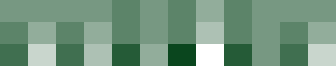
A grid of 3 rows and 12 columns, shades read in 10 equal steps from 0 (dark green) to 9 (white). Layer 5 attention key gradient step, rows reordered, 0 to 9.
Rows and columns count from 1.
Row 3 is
2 7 2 6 1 5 0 9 1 4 2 7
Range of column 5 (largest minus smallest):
2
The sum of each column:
9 16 9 15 7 13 6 20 7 12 9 16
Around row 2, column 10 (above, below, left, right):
4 4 3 3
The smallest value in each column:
2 4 2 4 1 4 0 5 1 4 2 4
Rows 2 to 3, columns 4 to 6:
5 3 4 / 6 1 5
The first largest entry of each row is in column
8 8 8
